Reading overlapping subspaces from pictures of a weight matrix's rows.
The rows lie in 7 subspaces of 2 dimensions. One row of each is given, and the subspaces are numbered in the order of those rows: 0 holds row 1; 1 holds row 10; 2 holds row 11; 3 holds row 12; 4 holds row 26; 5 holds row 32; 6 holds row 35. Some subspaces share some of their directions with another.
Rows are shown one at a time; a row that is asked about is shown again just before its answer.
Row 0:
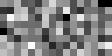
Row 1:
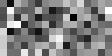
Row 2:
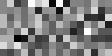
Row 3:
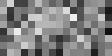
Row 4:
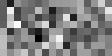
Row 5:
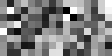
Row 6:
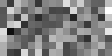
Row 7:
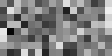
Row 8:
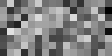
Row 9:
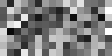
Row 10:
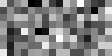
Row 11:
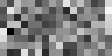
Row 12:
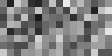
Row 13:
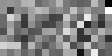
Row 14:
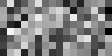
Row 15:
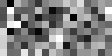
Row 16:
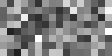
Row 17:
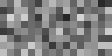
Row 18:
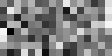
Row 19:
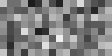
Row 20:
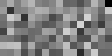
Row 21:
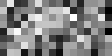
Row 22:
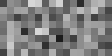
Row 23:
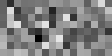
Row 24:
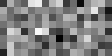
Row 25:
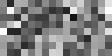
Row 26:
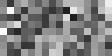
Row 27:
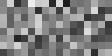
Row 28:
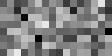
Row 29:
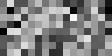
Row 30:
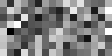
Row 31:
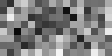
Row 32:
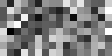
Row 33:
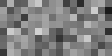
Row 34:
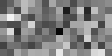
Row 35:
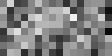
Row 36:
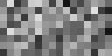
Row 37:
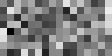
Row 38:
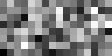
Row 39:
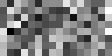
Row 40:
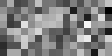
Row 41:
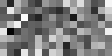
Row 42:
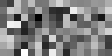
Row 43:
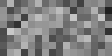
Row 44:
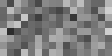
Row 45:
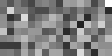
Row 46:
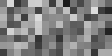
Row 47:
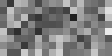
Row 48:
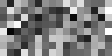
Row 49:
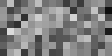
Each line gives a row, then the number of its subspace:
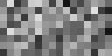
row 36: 3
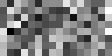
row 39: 2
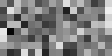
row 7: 2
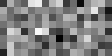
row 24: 1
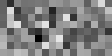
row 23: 0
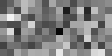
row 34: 6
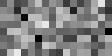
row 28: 0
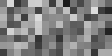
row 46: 3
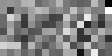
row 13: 5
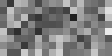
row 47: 6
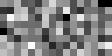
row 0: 4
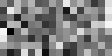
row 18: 2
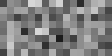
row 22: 1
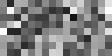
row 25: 4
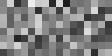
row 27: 3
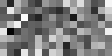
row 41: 5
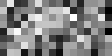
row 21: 6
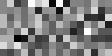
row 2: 3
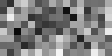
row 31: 6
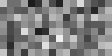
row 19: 1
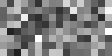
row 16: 0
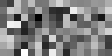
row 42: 1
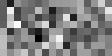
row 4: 0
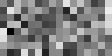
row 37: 2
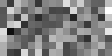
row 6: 2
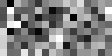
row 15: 0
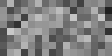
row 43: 3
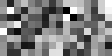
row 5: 4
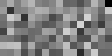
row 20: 5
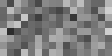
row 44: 5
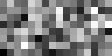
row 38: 2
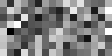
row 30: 6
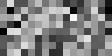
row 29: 4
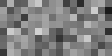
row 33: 1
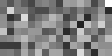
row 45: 5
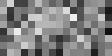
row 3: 6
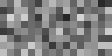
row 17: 4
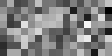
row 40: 5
